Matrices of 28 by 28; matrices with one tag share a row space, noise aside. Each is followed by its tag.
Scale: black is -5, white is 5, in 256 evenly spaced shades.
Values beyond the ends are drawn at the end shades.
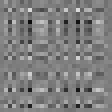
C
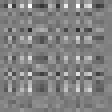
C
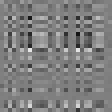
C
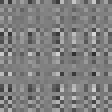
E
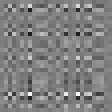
C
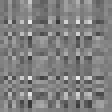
C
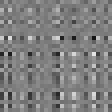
E
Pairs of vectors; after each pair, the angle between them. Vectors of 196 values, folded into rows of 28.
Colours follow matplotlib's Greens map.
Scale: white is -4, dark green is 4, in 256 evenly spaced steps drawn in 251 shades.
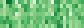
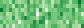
orthogonal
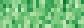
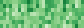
nearly parallel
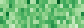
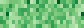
nearly parallel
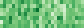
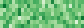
partly aligned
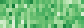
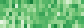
nearly parallel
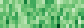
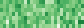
nearly opposite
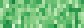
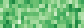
nearly parallel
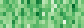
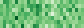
partly aligned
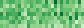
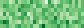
partly opposed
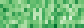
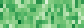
orthogonal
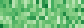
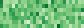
partly aligned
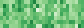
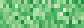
orthogonal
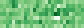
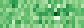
nearly parallel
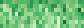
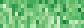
nearly parallel
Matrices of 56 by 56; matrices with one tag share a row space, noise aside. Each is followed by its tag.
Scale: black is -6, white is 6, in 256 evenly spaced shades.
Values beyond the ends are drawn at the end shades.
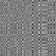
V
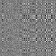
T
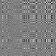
T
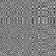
V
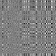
T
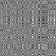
V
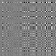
T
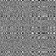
V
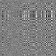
T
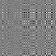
T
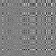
T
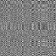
V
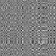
V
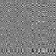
V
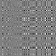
T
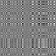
V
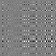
T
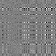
T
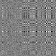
T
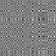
V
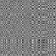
V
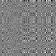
T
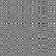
V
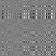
T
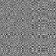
V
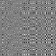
T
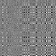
T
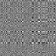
V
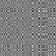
V
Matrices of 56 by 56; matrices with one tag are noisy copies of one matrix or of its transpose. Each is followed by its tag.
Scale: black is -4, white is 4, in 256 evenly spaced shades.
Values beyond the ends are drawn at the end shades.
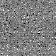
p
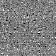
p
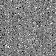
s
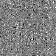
p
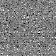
p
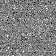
s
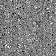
s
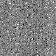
p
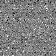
s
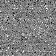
s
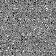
s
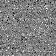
s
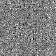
p
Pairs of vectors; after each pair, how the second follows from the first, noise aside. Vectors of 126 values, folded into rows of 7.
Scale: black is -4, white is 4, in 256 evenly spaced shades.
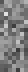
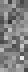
reversed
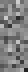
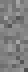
shrunk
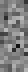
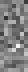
sign-scrambled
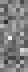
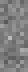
shrunk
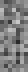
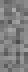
shrunk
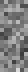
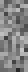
sign-scrambled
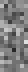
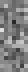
reversed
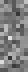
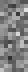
reversed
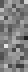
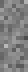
shrunk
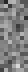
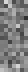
sign-scrambled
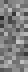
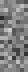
reversed
